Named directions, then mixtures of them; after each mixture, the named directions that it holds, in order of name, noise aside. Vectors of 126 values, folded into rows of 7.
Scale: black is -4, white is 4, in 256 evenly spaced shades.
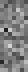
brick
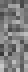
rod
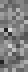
brick, rod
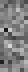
brick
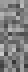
rod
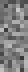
brick, rod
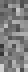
brick, rod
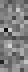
brick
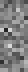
brick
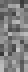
rod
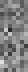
brick, rod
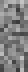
brick, rod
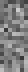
brick, rod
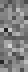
brick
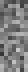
brick, rod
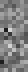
brick, rod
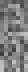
rod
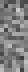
brick, rod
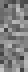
brick, rod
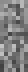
rod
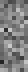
brick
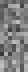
rod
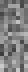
rod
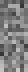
rod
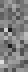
brick, rod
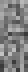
rod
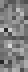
brick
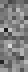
brick
